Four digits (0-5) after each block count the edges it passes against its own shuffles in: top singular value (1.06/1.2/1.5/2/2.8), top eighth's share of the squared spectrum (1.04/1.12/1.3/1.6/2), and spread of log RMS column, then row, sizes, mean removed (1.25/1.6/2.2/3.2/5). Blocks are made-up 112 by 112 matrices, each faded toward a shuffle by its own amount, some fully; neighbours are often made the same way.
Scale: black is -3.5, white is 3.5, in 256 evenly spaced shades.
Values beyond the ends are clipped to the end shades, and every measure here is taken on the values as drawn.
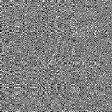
5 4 3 3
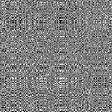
5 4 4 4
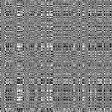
5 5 4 4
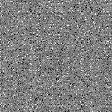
4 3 1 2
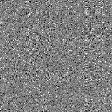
4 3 2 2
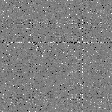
4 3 1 2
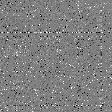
4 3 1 2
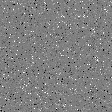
0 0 0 0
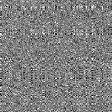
5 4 3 3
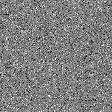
2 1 0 0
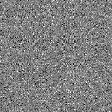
4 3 2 2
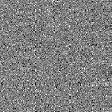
4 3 2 2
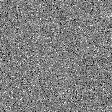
2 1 0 0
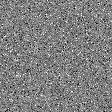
1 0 0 0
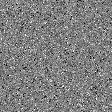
0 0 0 0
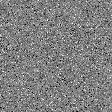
2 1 0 0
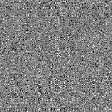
4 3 2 2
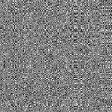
5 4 3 3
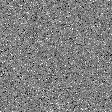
0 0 0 0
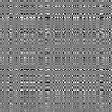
5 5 4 5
